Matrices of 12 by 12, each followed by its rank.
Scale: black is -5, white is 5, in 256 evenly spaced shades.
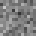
full rank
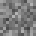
full rank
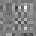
two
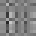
one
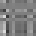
one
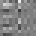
two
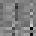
two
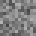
full rank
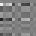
one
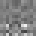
two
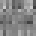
two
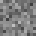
full rank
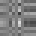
one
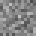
full rank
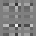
one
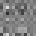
two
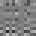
two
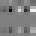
one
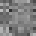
two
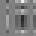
one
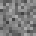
full rank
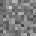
full rank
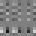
one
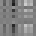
one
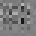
two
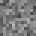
full rank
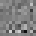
two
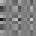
one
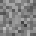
full rank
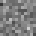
full rank
